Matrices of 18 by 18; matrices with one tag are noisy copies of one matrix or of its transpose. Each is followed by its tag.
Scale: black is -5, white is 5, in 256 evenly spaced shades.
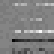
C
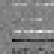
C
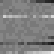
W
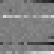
W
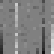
W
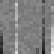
W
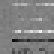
C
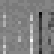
C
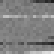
W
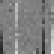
W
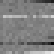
W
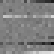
W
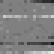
W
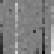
W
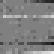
W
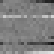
W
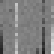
W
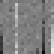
W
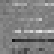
C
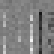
C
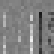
C
